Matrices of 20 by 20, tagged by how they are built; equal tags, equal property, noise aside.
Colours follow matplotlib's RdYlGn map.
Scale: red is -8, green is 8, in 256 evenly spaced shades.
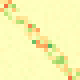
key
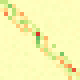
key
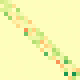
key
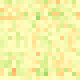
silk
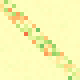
key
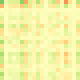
silk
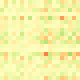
silk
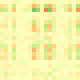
silk
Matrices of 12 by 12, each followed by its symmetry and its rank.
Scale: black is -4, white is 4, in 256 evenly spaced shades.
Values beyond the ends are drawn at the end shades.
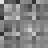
symmetric, rank two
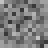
symmetric, full rank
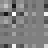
symmetric, rank one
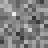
symmetric, full rank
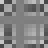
symmetric, rank one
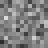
neither, full rank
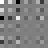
symmetric, rank one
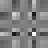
symmetric, rank one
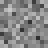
symmetric, full rank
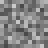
neither, full rank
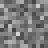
neither, full rank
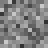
symmetric, full rank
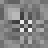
symmetric, rank two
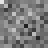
symmetric, full rank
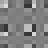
symmetric, rank one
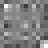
symmetric, rank two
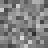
neither, full rank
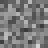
neither, full rank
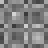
symmetric, rank two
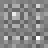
symmetric, rank two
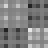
symmetric, rank one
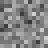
neither, full rank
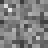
symmetric, full rank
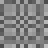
symmetric, rank one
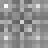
symmetric, rank two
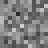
neither, full rank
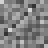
symmetric, full rank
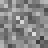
symmetric, full rank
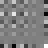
symmetric, rank one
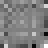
symmetric, rank two
